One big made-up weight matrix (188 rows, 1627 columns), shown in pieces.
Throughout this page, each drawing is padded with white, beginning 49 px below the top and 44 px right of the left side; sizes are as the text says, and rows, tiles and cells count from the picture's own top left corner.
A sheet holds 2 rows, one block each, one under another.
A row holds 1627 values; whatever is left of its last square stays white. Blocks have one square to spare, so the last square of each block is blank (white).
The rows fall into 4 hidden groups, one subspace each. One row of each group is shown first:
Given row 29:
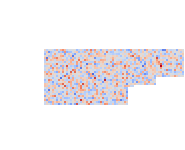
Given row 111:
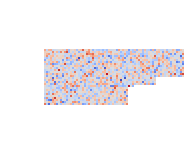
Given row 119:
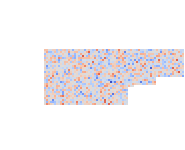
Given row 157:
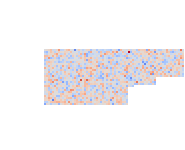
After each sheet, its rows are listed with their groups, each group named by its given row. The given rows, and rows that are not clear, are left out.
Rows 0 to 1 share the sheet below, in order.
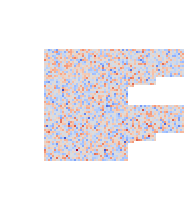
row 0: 157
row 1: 157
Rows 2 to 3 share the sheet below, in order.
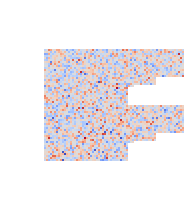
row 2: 157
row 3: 119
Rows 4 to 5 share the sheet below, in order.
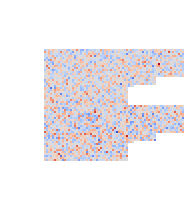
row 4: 157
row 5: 111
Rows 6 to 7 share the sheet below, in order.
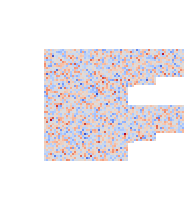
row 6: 29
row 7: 119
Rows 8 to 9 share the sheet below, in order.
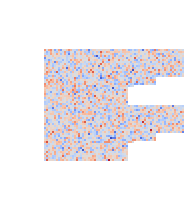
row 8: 157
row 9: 119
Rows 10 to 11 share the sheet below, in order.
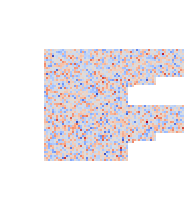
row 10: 29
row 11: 29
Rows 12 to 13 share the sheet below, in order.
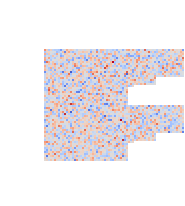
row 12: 29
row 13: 157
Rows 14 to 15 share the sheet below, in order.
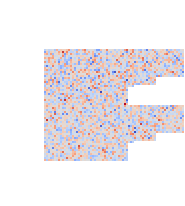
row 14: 111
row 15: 119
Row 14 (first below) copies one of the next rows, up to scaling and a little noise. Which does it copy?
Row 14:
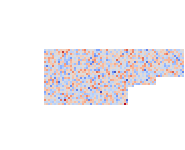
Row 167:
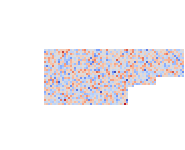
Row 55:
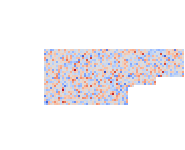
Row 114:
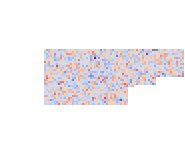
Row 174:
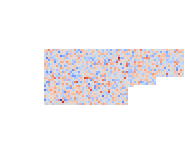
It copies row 167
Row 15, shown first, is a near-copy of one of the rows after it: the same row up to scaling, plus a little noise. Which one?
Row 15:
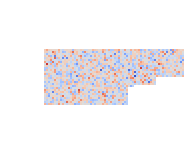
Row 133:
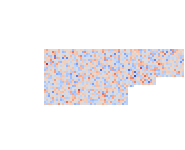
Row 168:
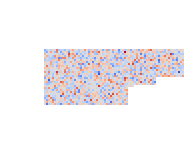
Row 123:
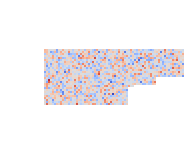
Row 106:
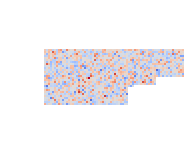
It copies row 133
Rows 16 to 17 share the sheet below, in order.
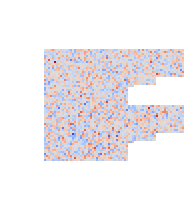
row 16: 157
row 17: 111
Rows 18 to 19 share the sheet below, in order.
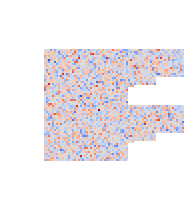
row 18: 157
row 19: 157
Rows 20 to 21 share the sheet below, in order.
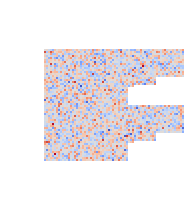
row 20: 29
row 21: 157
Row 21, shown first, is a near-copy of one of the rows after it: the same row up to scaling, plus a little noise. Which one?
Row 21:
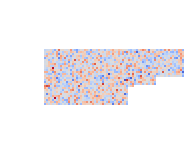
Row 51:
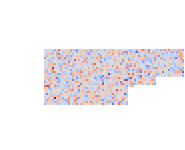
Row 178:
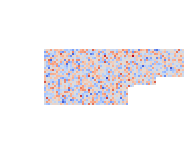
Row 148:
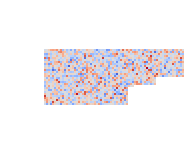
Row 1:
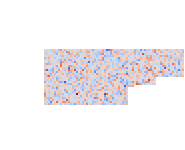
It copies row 51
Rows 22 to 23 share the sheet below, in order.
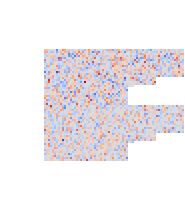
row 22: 119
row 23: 29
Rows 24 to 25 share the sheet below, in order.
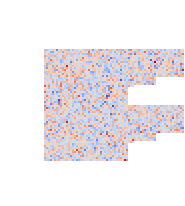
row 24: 111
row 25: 111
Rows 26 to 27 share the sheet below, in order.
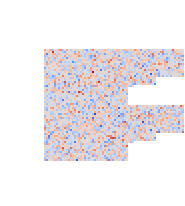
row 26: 119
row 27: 119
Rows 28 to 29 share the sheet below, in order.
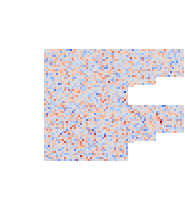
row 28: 29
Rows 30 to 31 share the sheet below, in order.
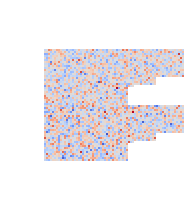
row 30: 157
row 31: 157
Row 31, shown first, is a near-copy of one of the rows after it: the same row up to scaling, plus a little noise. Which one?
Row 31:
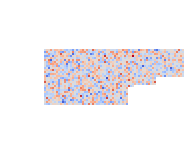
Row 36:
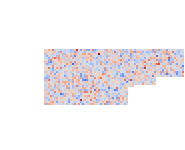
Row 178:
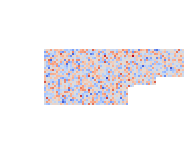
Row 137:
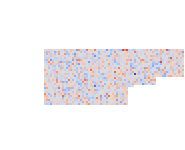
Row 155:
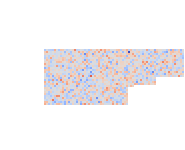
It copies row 178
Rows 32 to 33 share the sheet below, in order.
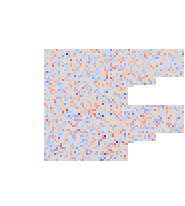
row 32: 111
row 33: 111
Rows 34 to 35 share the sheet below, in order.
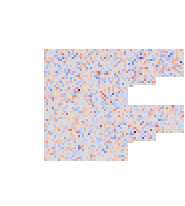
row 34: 119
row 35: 119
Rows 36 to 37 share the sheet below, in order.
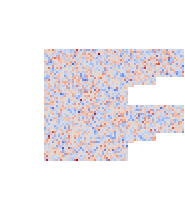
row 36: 157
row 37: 119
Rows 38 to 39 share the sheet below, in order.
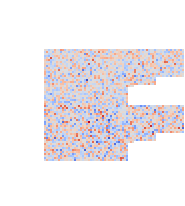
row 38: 157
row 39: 111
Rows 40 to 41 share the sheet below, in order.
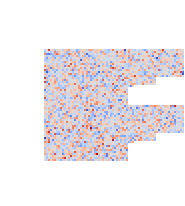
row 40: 111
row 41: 157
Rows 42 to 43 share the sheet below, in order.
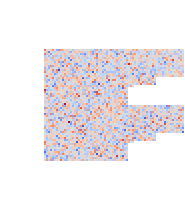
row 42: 111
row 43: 157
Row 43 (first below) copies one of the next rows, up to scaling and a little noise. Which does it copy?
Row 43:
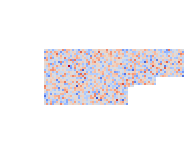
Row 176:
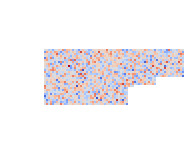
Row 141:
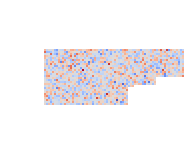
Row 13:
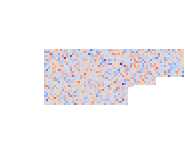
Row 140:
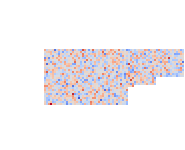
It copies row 176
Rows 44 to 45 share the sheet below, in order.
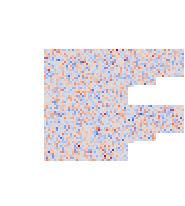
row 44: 29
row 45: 119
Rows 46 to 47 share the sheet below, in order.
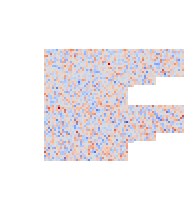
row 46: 157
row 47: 29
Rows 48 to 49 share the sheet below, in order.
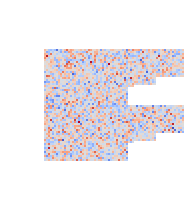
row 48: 157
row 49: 29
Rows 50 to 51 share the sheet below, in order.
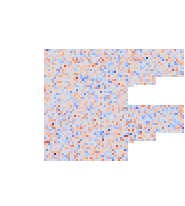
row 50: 111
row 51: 157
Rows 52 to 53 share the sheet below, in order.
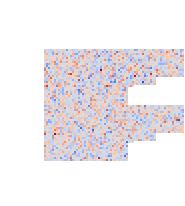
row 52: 119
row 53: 29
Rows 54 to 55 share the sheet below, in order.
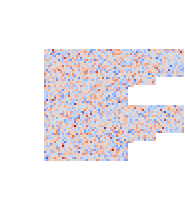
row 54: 157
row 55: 111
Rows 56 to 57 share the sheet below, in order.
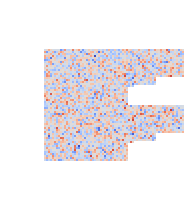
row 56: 157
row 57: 119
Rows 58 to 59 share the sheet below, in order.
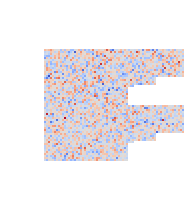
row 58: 157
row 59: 29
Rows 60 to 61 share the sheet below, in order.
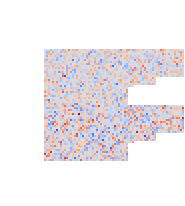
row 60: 29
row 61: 111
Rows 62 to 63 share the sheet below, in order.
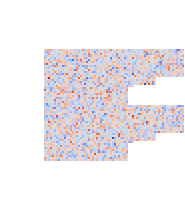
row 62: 111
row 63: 119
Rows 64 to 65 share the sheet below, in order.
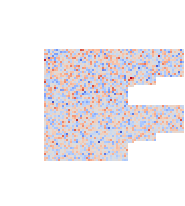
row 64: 157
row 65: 111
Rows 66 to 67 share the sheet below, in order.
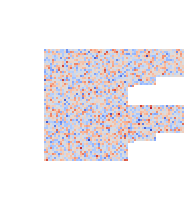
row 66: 111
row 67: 111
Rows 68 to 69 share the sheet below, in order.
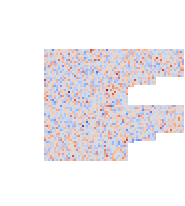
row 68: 157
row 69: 157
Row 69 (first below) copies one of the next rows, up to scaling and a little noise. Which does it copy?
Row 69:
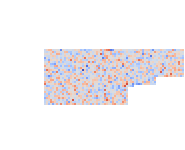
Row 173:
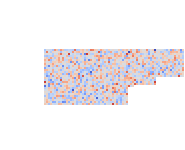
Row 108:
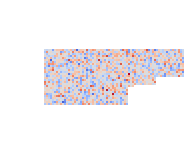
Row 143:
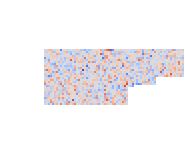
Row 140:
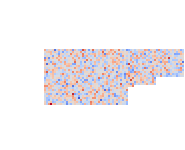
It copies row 143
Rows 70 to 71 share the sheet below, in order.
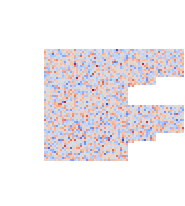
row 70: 29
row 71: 29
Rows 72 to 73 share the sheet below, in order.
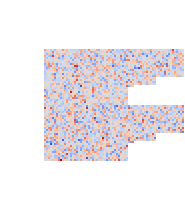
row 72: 29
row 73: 29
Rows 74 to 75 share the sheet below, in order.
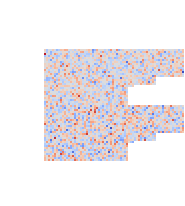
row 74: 111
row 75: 111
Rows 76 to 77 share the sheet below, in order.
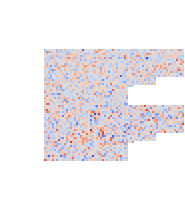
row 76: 111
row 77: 111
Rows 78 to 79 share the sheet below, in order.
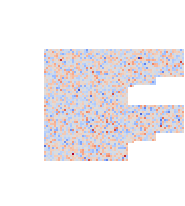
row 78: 119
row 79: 29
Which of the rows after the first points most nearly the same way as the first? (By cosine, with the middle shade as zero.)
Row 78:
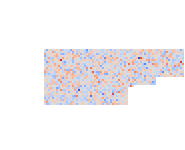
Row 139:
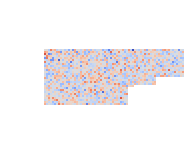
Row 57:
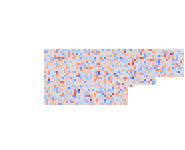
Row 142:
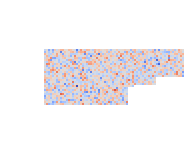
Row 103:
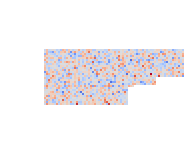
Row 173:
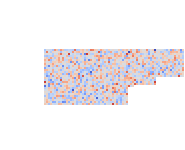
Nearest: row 57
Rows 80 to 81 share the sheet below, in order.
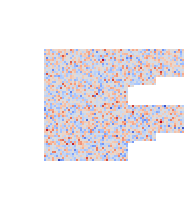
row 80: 29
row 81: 29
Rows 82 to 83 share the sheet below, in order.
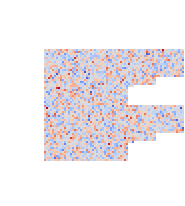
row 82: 111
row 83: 111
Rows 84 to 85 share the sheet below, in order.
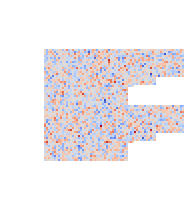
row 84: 119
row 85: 119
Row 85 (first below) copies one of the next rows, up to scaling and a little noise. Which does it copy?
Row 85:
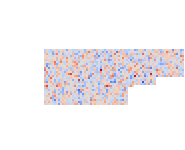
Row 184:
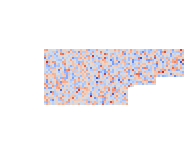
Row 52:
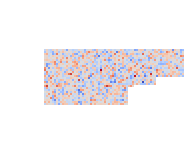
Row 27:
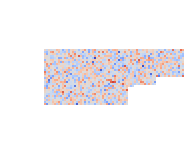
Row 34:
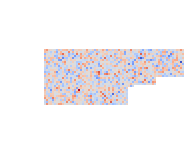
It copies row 52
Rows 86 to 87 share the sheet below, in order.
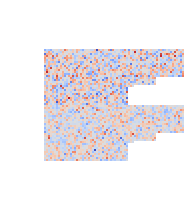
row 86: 111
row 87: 119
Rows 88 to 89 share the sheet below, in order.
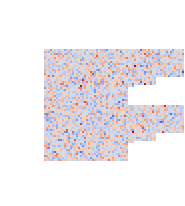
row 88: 29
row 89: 29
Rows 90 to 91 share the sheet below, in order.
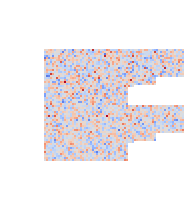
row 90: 157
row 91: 111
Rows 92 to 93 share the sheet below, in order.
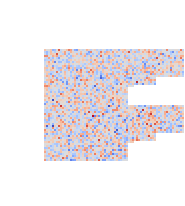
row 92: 157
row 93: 157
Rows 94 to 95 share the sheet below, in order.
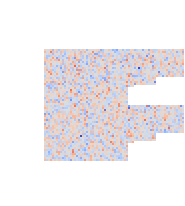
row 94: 29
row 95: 157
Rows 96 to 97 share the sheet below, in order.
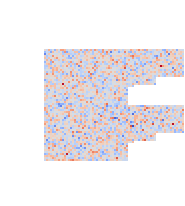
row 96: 29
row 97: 29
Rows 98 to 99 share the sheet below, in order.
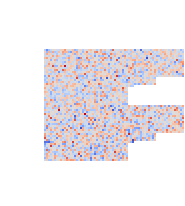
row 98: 111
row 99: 157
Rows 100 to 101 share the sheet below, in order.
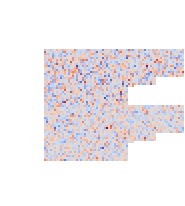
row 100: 29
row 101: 111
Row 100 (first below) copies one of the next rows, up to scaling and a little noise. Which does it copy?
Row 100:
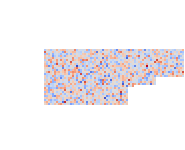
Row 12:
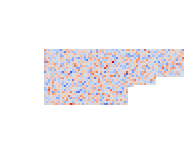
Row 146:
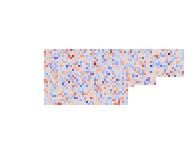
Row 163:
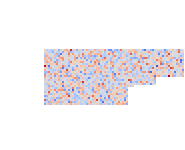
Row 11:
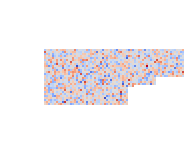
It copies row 11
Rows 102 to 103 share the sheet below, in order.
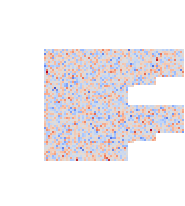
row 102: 111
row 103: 119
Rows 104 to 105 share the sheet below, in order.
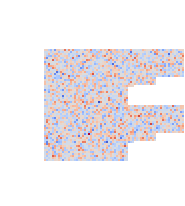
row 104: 29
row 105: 119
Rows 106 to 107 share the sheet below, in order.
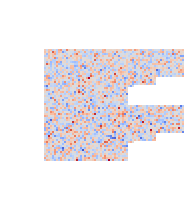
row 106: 119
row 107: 119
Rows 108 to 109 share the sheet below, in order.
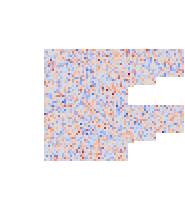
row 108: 157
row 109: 29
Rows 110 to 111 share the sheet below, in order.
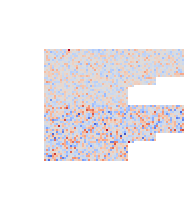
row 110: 111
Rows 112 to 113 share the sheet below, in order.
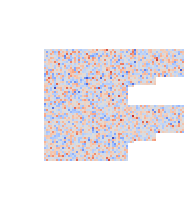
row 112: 111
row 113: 119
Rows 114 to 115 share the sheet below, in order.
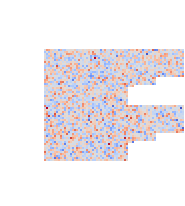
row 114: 111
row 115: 111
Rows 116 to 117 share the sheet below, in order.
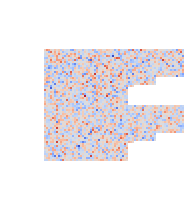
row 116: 111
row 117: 119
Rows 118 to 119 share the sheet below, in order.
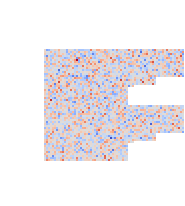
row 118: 111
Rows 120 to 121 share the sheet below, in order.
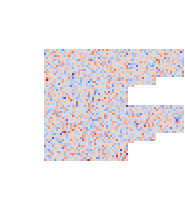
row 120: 111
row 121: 29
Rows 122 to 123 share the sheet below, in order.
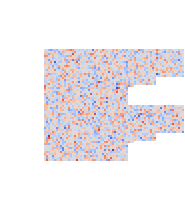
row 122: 157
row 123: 119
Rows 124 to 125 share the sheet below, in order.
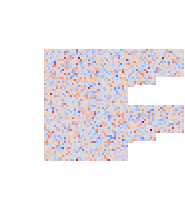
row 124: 111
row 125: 119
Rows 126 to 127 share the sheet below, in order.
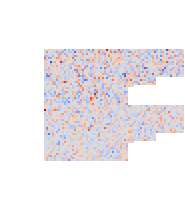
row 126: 157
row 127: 111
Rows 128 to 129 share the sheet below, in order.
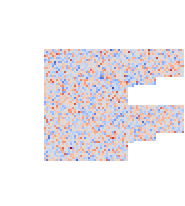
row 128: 157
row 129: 119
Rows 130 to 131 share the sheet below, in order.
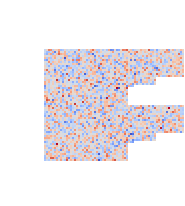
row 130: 157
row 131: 157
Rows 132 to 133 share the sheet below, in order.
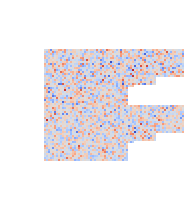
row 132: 29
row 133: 119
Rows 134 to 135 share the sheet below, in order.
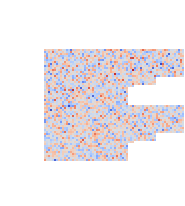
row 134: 29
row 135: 29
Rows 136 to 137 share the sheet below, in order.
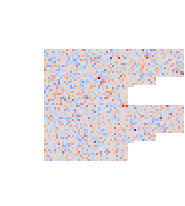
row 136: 111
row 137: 157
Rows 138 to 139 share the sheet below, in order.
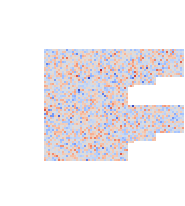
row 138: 119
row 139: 29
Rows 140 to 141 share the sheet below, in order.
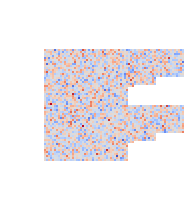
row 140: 157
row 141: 157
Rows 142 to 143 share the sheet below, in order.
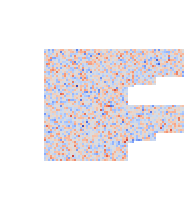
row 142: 157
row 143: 157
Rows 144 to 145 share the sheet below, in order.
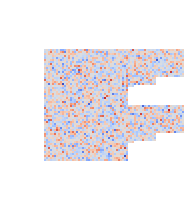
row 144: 29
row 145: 29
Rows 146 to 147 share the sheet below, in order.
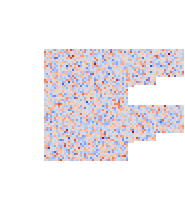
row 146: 29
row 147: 29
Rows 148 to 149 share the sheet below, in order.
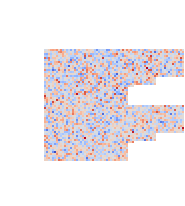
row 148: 157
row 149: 29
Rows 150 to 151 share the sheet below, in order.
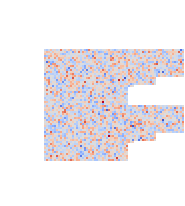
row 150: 119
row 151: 29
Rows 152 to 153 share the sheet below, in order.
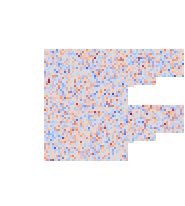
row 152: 119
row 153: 111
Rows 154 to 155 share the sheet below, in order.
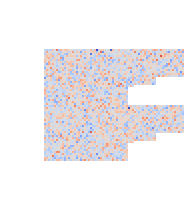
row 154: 111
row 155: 157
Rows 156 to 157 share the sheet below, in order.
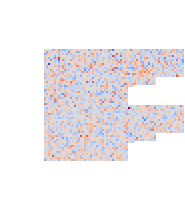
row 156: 111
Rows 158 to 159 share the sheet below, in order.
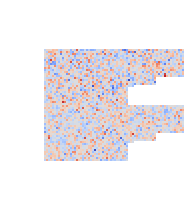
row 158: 157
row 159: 119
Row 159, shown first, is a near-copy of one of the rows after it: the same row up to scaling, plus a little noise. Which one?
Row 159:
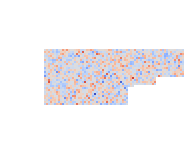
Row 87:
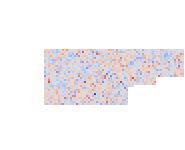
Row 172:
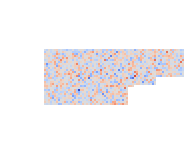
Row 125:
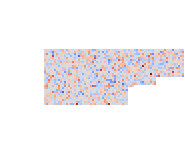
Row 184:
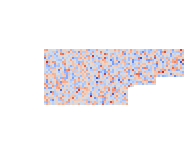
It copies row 87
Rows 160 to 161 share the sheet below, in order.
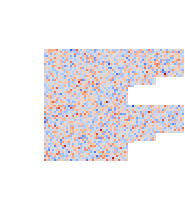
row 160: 157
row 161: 29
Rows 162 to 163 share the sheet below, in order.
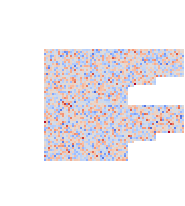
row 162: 111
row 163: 29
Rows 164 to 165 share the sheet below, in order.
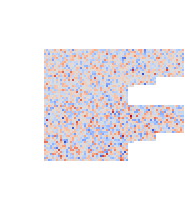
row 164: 29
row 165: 111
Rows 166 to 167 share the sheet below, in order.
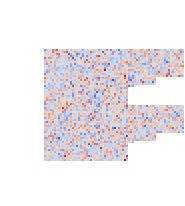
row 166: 157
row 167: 111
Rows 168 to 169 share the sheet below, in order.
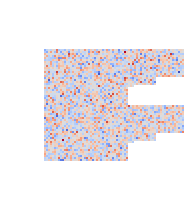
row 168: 119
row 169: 29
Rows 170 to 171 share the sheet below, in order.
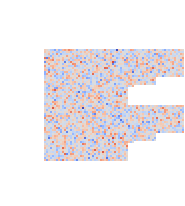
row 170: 29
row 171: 119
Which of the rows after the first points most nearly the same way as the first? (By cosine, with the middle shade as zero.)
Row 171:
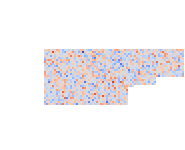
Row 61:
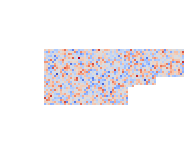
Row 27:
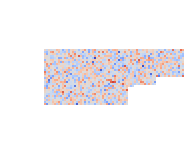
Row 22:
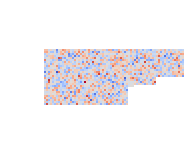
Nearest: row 27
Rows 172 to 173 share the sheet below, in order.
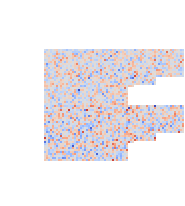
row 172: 119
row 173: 157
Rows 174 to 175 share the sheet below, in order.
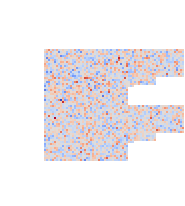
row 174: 111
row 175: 157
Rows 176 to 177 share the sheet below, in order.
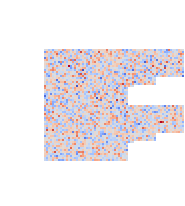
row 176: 157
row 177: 29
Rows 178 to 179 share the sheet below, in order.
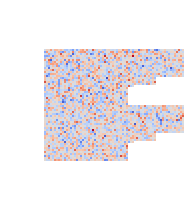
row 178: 157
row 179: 29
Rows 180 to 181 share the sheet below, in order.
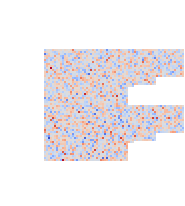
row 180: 111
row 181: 119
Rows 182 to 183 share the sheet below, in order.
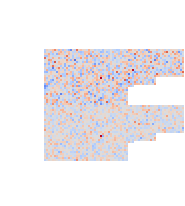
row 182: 157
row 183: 29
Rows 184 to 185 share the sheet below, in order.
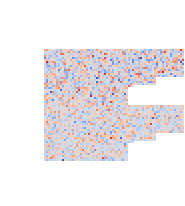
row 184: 119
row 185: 119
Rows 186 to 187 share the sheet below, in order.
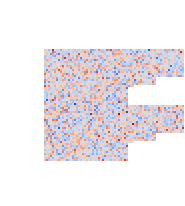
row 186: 157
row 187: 111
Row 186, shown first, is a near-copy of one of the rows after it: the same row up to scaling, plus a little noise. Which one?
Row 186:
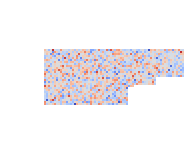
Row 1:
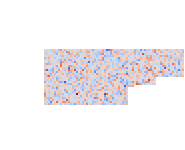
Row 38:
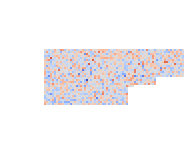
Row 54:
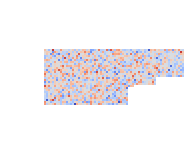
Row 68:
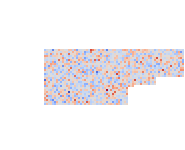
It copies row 54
